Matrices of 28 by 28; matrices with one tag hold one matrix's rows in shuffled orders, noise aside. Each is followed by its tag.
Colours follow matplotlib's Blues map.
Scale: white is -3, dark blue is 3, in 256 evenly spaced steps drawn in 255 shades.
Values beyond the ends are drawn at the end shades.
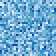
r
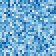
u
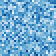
u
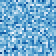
r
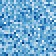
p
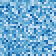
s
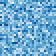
r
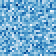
u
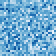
s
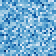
s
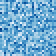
r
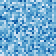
r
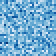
r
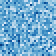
s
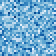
p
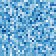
u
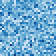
p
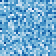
r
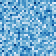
p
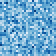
r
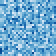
r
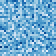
r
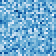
r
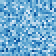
s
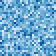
p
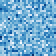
r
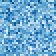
s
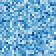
u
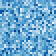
s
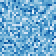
p
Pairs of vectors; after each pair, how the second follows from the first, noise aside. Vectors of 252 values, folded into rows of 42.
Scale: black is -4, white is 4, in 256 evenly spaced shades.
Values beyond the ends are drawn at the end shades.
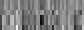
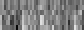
negated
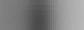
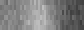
negated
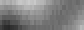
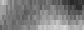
reversed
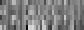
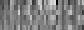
reversed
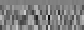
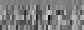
sign-scrambled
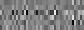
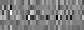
reversed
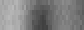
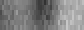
reversed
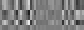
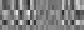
negated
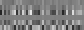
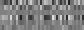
reversed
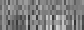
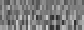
sign-scrambled
